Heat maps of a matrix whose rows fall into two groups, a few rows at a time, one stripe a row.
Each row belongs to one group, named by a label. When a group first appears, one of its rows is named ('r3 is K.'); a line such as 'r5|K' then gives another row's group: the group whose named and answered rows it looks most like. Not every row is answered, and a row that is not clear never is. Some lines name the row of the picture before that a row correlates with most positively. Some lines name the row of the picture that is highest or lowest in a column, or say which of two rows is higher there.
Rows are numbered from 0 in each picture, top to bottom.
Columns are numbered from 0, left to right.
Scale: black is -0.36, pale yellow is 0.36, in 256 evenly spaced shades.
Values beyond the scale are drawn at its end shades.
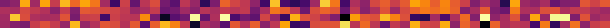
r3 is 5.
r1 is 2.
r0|2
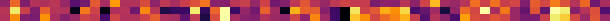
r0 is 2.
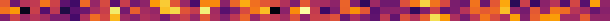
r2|2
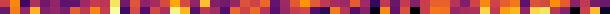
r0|2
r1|2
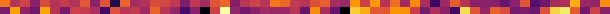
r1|5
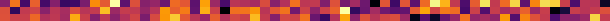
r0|2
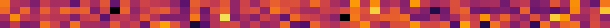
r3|5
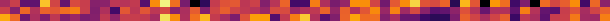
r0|5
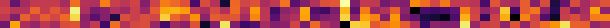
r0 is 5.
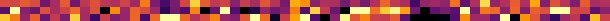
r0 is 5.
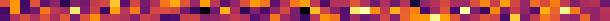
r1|5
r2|2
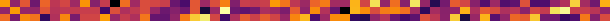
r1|5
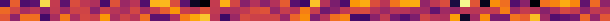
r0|5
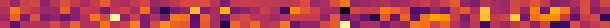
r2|2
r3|5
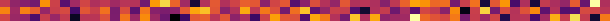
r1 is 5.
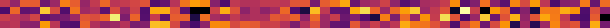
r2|2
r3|5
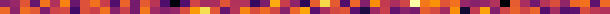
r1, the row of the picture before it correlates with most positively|0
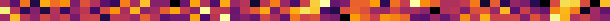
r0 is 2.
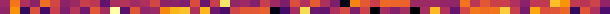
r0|5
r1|2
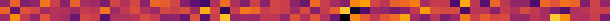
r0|5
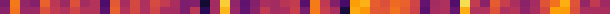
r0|5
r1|5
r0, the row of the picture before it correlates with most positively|0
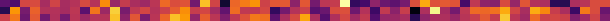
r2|2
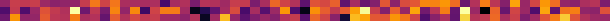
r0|2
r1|5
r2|5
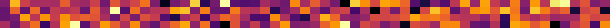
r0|5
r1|2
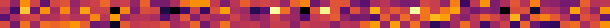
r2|2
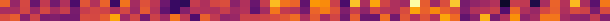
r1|2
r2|2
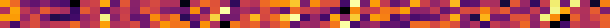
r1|5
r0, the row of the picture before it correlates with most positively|0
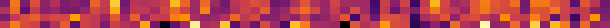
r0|2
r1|2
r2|2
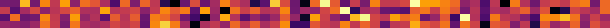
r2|5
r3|5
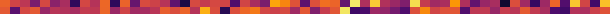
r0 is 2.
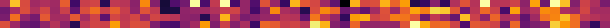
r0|5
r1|2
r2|5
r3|2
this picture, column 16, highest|2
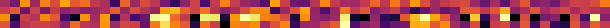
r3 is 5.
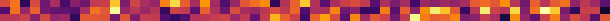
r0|2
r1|2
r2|2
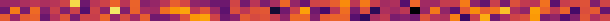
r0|5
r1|2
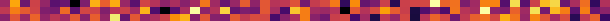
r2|2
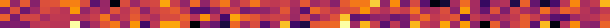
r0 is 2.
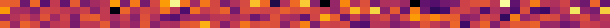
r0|2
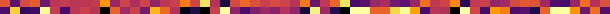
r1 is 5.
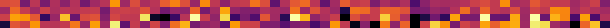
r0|2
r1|5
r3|2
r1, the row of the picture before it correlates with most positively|1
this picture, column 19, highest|2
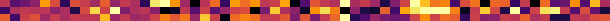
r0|5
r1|2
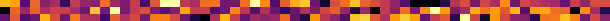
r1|2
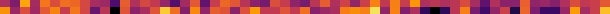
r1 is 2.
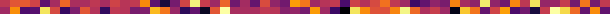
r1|5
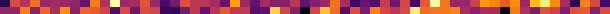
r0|2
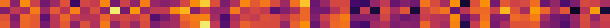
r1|2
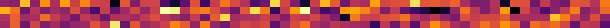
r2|5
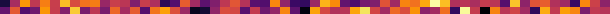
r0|2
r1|5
